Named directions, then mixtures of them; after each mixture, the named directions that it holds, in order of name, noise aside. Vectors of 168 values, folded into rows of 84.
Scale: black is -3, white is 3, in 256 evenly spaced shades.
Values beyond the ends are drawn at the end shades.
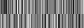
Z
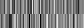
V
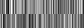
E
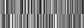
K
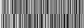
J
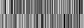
E, J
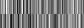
K, Z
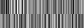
E, Z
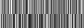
E, J, K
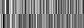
E, J, K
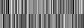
E, Z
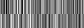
K, Z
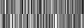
K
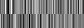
E, K, V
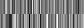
V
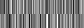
E, V, Z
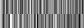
J, K, Z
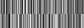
K, V, Z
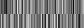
Z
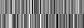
V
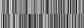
E, J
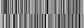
J, Z
